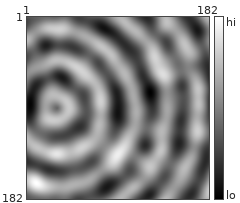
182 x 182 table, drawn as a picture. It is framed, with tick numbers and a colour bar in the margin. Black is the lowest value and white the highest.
Grain: smooth. Ninth with the highest average: bottom left. Average level on the scale: 50%. Lone odd cells: none. Rings: centred on the middle left. Slope: none. Odd rows or columns: none.
